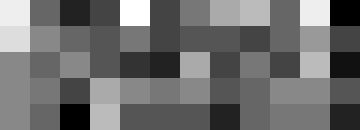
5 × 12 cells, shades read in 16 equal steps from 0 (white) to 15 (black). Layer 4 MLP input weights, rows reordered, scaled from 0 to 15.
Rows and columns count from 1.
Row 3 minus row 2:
5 2 -2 0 4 2 -5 1 -3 2 -2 3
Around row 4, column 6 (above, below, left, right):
13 10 7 7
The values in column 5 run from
0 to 12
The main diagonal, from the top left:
1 7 7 5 10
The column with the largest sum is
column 12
